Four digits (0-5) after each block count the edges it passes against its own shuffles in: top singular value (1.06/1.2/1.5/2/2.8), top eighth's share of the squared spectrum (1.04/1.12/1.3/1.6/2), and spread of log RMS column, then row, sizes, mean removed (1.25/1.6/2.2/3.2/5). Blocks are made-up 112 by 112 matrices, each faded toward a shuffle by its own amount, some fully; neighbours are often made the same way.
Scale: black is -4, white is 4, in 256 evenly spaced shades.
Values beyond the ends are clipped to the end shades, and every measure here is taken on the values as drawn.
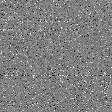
3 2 0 1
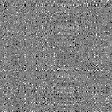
5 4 3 3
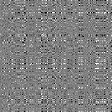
5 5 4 4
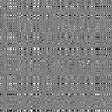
5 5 3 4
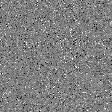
3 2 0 0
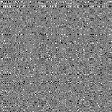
5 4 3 3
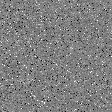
2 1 0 0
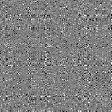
5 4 3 3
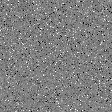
1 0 0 0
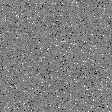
0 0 0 0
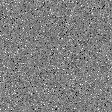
0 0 0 0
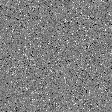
0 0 0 0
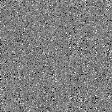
1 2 3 2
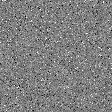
0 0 0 0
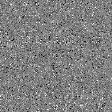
1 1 2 2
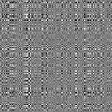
5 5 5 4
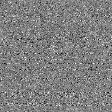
1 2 0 3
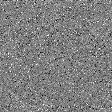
0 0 0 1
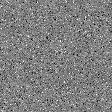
0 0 0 1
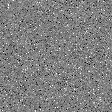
0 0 0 0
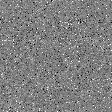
1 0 0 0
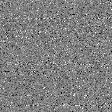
1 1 0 2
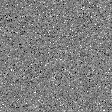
0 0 0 1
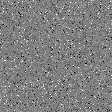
2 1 0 0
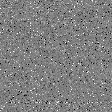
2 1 0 1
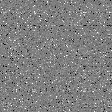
3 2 0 1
